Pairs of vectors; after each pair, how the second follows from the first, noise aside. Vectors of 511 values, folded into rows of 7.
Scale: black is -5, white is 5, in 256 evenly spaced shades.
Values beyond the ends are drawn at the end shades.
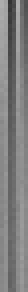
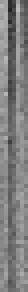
copied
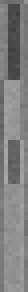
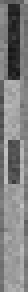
scaled up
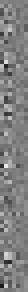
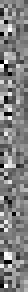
scaled up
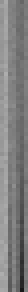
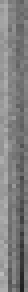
copied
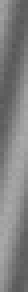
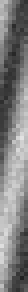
scaled up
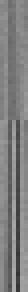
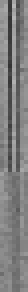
reversed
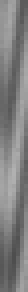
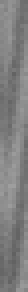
shrunk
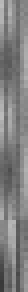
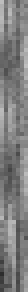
copied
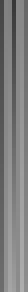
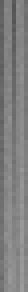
shrunk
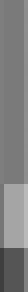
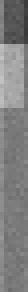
reversed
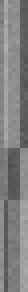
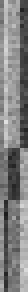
scaled up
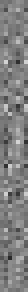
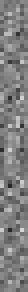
reversed
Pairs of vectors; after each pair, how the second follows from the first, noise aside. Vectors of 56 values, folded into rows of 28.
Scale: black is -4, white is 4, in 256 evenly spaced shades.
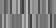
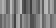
shuffled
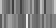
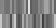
reversed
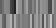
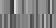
sign-scrambled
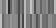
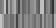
shuffled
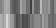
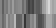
reversed
